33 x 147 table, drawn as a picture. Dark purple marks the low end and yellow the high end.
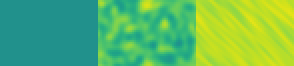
The table splits into one row of 3 panels. Panel 1,1: middling, flat. Panel 1,2: high, blotchy. Panel 1,3: very high, slanting down to the right, faint in contrast.
